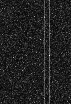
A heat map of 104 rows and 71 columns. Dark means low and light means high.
No regular stripes run through it. There is no overall slope. On average the colour sits 10% of the way up the scale. Most values sit low, with a long tail of high ones. Neither half mirrors the other. Columns 45 and 50 stand out from the rest.
